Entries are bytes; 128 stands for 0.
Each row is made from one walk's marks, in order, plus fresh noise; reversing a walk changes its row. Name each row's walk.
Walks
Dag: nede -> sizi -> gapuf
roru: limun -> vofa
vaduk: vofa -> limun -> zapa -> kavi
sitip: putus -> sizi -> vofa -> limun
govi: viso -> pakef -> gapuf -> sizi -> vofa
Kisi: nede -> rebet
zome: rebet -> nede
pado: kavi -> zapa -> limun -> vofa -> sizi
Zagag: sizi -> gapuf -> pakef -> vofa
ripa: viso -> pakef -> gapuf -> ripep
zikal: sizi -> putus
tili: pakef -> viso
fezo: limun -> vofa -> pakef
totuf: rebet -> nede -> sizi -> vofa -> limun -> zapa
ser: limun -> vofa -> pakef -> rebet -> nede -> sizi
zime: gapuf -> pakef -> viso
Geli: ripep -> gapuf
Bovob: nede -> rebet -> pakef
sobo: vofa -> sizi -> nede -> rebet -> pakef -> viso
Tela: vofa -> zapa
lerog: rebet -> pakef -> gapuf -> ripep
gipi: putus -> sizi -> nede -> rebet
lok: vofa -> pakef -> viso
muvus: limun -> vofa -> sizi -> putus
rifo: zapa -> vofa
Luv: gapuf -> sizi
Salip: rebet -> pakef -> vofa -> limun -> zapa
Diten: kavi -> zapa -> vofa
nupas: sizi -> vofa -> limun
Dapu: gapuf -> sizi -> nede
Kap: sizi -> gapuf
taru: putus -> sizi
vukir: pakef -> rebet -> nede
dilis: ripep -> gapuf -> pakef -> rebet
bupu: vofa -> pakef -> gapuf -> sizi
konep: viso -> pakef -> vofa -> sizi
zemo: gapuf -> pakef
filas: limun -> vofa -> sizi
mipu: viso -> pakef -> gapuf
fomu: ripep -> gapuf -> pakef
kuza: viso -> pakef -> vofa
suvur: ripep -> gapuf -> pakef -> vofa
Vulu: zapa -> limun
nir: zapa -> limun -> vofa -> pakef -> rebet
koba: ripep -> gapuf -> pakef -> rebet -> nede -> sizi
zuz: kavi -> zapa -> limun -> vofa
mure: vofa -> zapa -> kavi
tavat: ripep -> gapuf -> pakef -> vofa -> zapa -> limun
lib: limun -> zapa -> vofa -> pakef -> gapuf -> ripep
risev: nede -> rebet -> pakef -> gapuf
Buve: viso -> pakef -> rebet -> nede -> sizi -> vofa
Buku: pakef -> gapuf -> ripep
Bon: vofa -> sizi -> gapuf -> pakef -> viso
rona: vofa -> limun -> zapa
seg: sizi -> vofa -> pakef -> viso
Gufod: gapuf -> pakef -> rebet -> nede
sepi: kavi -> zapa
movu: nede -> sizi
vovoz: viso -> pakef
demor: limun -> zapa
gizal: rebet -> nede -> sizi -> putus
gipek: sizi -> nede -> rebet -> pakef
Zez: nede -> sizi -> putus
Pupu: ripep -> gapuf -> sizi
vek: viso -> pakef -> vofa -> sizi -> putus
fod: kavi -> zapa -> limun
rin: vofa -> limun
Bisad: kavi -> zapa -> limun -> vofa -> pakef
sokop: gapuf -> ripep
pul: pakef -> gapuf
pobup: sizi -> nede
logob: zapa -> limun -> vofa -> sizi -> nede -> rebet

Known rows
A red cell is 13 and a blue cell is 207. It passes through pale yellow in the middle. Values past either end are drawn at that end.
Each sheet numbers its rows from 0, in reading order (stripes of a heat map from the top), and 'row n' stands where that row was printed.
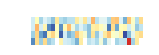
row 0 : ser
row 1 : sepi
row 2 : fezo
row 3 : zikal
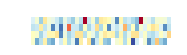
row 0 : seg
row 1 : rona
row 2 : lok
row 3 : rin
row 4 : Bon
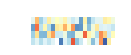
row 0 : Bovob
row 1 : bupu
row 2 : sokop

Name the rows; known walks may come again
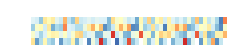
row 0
tili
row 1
dilis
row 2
Luv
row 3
bupu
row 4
kuza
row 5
Kap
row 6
filas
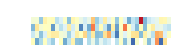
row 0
vovoz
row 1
seg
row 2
Bovob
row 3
tavat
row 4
sokop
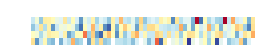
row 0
lok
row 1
konep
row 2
ser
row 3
Bisad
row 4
Geli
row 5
roru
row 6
rin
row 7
Zagag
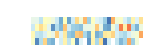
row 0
Bon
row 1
Kisi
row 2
pado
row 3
pul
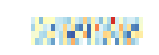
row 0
sobo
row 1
movu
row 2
Salip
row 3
koba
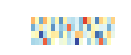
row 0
vek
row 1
zuz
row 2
gizal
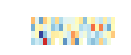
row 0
zikal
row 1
ripa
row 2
zemo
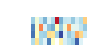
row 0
totuf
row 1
vaduk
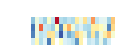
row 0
rona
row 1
sepi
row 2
fezo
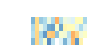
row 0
logob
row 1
Buku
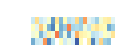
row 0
govi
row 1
Diten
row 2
zime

